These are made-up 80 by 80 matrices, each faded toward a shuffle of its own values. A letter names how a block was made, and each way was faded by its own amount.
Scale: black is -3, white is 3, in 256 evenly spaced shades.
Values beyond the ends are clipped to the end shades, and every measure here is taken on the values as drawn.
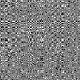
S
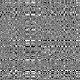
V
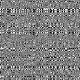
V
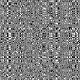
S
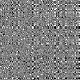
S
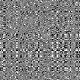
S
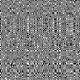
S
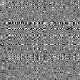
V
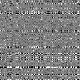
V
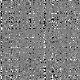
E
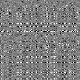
V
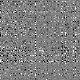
E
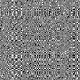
S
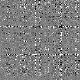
E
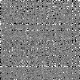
E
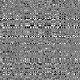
V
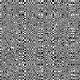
S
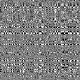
V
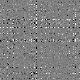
E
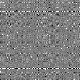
V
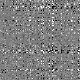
E
